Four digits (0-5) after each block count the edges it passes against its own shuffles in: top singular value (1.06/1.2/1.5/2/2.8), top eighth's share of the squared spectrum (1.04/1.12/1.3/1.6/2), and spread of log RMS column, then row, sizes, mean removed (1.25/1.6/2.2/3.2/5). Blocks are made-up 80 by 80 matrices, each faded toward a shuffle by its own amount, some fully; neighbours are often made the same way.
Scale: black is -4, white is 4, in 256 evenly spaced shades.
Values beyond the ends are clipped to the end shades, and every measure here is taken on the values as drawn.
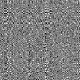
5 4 3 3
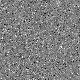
0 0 0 0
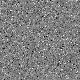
1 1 0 0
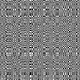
5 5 4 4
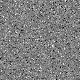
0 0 0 0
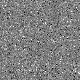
2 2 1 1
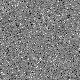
0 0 0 0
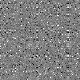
4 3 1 2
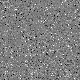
2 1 0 0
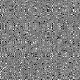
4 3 2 2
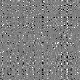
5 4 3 2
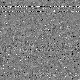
3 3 0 2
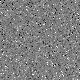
0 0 0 0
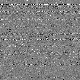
3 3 0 3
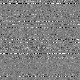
3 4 0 4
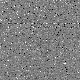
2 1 0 1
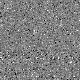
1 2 0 2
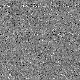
1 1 0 2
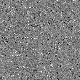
0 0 0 1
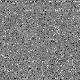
3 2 1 2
